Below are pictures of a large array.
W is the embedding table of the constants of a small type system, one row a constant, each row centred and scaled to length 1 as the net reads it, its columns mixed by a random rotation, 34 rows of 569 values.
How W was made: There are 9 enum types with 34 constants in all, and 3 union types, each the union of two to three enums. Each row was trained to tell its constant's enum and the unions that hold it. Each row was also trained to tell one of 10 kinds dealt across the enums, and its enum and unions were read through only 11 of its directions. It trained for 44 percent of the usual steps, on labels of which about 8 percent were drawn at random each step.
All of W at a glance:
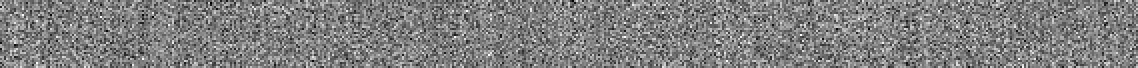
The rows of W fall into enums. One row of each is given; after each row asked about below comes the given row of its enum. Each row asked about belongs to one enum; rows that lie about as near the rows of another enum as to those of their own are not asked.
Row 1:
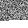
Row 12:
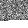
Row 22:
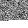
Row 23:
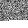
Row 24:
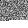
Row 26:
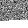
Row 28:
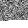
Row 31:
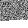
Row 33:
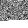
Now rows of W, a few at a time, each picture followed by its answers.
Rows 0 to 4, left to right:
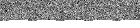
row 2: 1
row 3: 12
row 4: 28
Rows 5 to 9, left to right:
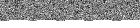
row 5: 23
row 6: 1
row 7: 12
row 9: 12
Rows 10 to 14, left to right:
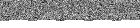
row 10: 31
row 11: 33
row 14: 33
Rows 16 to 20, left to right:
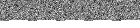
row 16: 1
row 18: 26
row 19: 23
